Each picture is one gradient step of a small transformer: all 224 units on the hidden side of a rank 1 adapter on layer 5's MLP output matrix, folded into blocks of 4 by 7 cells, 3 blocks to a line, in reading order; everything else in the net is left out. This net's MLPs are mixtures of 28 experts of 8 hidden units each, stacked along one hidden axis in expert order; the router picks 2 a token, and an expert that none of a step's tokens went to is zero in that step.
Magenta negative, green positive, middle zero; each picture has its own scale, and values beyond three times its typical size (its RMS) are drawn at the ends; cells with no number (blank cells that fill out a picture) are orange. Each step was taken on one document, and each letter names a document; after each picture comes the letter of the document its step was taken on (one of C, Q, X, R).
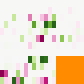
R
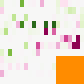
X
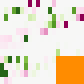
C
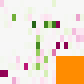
R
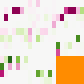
C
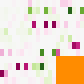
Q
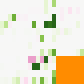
R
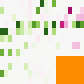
X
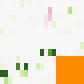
Q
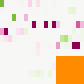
X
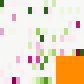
R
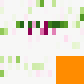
X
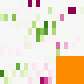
Q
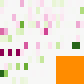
X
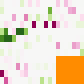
Q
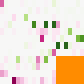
R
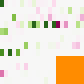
X
